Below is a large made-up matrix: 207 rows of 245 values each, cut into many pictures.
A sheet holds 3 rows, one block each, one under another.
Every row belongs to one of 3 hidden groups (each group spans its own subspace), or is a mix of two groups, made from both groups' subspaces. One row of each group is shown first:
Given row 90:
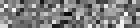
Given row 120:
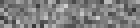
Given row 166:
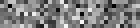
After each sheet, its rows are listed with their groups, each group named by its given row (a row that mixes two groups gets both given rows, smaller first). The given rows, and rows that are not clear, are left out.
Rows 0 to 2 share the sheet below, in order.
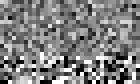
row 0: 90
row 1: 166
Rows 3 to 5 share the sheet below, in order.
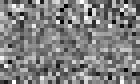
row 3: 120
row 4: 90
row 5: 120
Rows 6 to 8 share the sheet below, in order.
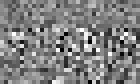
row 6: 90 and 166
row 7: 120
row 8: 90
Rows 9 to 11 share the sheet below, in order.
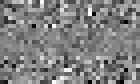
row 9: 90 and 120
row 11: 90
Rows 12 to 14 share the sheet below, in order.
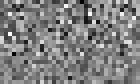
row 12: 120
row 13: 120 and 166
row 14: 166
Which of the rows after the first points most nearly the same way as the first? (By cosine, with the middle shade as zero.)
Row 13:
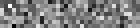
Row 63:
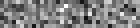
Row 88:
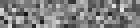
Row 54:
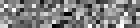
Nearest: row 88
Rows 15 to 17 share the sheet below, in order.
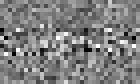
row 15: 166
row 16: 120
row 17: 166
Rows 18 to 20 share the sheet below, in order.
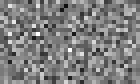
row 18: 120
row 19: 120 and 166
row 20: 166
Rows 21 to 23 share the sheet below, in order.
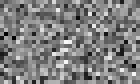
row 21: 90 and 166
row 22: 90
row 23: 120
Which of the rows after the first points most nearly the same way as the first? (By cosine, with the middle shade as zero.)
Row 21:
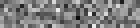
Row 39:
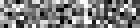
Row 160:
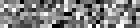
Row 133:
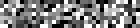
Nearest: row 39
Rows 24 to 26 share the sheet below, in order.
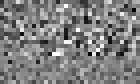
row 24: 120
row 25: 90
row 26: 120
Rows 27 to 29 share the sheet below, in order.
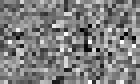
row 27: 90
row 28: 120
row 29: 90
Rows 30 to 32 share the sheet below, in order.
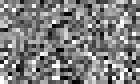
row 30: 90
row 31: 90
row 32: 90
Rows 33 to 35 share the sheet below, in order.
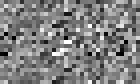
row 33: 90
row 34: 90
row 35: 90
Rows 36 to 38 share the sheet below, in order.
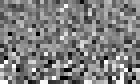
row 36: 120
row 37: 120
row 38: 90
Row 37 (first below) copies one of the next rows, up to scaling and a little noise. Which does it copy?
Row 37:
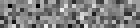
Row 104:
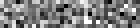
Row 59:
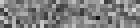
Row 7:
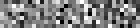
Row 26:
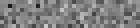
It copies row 26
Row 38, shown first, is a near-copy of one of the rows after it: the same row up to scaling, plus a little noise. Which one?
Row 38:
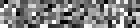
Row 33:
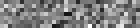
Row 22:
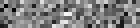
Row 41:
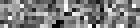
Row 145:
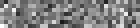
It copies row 145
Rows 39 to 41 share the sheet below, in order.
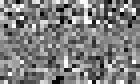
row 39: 120
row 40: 120 and 166
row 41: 90
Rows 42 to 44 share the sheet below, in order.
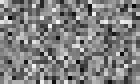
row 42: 90
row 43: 166
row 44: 166
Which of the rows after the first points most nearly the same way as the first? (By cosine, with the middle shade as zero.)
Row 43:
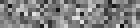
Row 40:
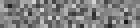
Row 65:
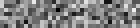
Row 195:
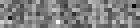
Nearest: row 40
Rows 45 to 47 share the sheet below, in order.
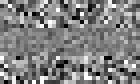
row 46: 90
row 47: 120
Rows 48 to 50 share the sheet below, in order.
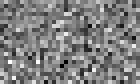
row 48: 90
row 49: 120
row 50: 120
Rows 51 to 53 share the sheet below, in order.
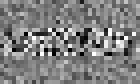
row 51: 120
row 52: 166
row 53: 120
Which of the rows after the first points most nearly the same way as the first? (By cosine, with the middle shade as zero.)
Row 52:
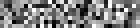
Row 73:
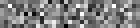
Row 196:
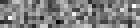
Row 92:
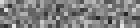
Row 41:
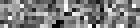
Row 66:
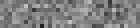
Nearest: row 92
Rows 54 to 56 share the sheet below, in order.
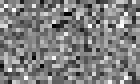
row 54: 90
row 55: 120
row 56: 166
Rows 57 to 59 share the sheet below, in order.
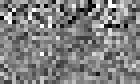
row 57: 166
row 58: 166
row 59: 120
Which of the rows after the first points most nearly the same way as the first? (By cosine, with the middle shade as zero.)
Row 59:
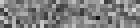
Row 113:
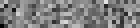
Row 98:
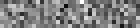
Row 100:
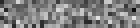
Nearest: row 113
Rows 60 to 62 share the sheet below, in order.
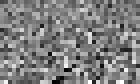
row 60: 120 and 166
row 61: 90
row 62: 90
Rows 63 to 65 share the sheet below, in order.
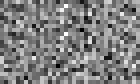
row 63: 120
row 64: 120
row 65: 120 and 166
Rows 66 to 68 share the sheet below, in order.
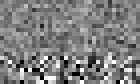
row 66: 166
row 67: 120 and 166
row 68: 166
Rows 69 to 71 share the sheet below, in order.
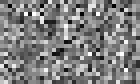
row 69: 166
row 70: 90
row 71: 90 and 120
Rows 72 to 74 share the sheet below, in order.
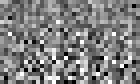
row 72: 90
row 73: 166
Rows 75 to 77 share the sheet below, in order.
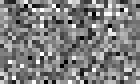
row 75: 166
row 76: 166
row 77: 120
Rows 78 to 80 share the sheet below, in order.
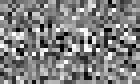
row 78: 166
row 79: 120
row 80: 120
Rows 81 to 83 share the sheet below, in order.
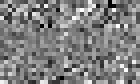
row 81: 166
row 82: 120
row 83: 90
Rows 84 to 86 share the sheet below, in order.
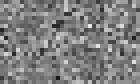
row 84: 90
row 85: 120
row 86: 90 and 120
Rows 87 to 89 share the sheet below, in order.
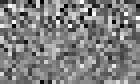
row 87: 120
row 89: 166
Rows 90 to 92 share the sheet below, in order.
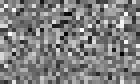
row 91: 120
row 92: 120
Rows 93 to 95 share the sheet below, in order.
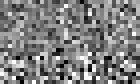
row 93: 120
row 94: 90
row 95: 120
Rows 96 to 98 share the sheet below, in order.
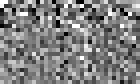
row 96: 90 and 120
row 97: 120
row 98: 120
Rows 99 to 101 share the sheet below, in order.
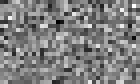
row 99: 90
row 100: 120
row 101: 90
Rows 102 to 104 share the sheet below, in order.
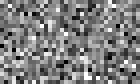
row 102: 166
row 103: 120 and 166
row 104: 120
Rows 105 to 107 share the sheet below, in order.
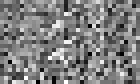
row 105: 90
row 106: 90
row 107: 166
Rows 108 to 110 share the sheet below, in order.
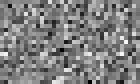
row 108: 166
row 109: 90
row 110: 90
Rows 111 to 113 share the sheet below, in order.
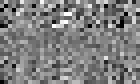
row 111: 90
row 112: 120
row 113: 90
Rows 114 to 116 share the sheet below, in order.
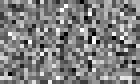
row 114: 120
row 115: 120 and 166
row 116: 90
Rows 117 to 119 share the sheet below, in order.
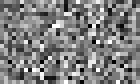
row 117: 90
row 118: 166
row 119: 166
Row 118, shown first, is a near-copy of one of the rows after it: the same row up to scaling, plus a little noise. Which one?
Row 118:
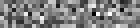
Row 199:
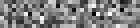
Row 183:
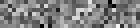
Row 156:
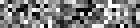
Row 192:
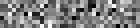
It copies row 199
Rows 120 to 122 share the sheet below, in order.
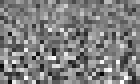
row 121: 166
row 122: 166
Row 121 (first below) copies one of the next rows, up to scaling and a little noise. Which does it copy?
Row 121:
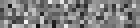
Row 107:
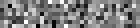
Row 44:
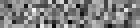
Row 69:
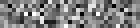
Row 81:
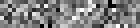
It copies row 107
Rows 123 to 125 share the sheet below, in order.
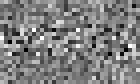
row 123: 90
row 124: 166
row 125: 90 and 120
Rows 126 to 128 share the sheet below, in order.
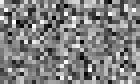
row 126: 120 and 166
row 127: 166
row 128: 120
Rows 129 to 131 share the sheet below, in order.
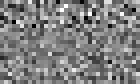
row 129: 120
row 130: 90
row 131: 90 and 120
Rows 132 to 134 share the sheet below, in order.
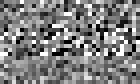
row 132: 90
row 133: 90
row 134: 120
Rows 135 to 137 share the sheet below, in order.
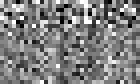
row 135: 120
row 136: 166
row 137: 166
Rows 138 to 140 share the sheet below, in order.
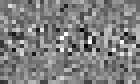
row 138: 120
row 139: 120
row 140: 90
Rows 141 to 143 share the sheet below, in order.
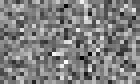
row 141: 120
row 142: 90
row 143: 120
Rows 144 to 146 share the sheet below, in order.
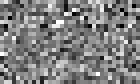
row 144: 90
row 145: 90
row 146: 120
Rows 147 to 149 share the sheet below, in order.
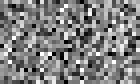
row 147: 120
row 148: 90 and 166
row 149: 166
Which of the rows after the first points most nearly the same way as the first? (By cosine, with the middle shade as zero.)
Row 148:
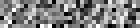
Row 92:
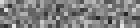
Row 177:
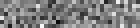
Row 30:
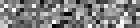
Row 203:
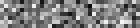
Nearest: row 30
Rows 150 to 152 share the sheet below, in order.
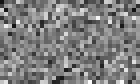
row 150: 120
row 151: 120
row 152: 90
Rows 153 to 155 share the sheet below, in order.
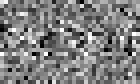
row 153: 90 and 120
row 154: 90 and 166
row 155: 120 and 166
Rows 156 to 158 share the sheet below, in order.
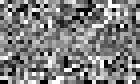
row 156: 166
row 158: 90
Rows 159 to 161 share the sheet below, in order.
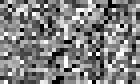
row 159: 166
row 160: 90
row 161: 90
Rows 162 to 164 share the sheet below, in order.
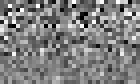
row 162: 120
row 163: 120
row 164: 90 and 166
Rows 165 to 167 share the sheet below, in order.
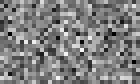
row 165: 90
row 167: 90
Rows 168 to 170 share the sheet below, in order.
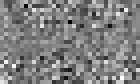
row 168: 166
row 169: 90
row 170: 90
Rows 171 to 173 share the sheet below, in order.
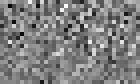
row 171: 120
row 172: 90 and 120
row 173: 166
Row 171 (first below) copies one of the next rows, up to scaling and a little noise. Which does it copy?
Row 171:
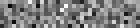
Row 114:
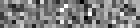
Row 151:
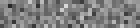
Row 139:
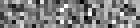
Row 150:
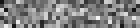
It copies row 151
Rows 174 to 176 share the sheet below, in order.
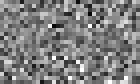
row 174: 90
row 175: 90 and 120
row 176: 166
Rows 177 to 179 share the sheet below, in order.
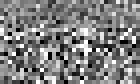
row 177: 90 and 120
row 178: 120
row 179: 166
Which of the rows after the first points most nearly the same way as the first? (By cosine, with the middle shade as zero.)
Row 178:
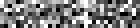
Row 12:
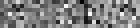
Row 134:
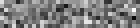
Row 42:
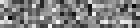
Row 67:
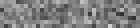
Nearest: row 134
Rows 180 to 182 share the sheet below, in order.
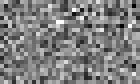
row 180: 90 and 166
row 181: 90 and 120
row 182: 120
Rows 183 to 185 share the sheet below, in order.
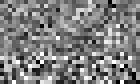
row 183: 166
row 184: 166
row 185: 120 and 166
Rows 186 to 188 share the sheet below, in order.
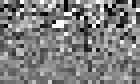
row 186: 90
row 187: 120
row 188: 90
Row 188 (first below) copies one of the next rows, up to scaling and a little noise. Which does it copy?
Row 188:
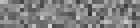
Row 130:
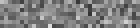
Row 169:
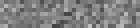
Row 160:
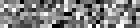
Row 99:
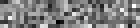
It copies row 130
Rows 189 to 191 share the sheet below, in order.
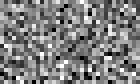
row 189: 120
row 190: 166
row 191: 120
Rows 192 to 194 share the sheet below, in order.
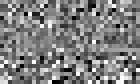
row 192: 166
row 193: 90 and 166
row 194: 90
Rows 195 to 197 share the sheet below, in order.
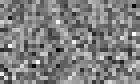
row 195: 90
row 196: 90
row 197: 120 and 166
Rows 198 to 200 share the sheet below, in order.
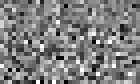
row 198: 90 and 120
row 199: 166
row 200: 120 and 166
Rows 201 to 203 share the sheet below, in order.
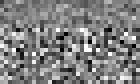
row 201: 120
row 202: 120
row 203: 90
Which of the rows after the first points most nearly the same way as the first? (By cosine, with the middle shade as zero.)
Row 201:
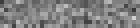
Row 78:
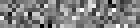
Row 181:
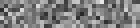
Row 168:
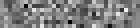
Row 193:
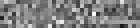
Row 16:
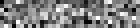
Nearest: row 16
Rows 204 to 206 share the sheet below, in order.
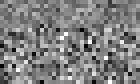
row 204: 166
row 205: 120
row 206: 90 and 166
